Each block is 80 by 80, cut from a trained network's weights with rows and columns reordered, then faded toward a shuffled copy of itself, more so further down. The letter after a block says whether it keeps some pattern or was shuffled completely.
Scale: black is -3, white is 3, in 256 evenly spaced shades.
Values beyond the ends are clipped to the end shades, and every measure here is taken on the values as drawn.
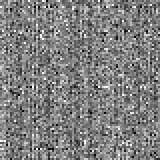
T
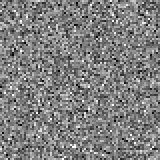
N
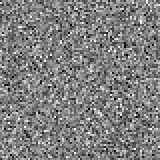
N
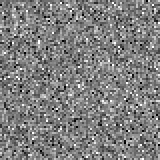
N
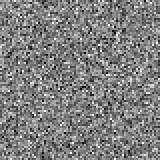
N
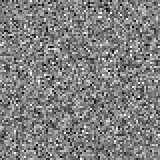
N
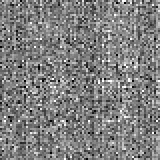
T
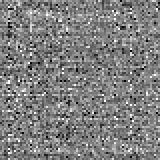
T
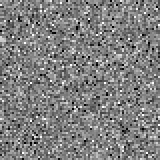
N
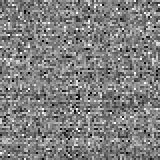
T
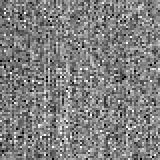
T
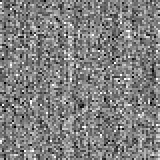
T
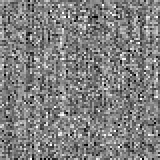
T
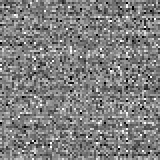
T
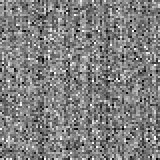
T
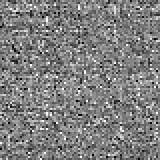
T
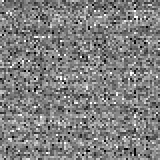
T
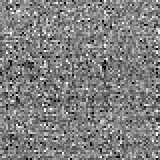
T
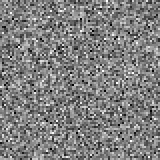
N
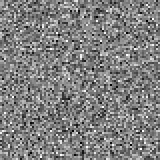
T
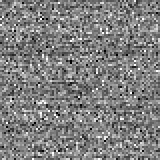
T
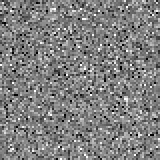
N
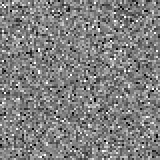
N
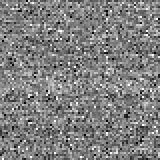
T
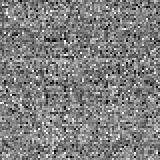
T
